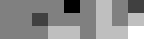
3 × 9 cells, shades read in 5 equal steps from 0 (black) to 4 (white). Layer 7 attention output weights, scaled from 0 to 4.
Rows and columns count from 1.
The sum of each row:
16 19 24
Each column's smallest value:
2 2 1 2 0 2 3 2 1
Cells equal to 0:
1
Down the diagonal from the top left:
2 2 2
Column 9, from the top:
1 3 4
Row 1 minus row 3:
0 0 0 -1 -3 0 0 -1 -3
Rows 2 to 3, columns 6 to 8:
2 3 2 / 2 3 3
